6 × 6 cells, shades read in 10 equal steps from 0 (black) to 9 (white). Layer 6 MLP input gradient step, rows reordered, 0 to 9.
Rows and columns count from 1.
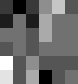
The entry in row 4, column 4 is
4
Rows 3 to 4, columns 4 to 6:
6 4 4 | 4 4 4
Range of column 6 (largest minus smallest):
1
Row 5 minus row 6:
1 0 -1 3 0 -1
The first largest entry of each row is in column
5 4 4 2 1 1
